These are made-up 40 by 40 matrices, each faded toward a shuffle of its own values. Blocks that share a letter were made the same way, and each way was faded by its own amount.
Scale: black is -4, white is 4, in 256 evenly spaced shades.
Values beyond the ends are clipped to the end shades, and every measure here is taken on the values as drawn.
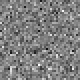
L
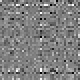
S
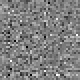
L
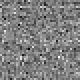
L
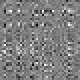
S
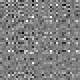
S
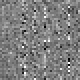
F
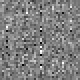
F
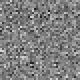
L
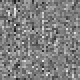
F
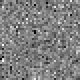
F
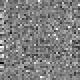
L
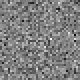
L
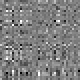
S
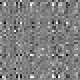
S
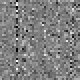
F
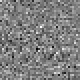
L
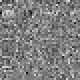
L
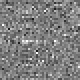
L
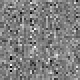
F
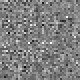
L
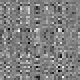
S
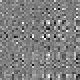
S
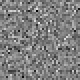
L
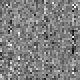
F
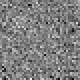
L
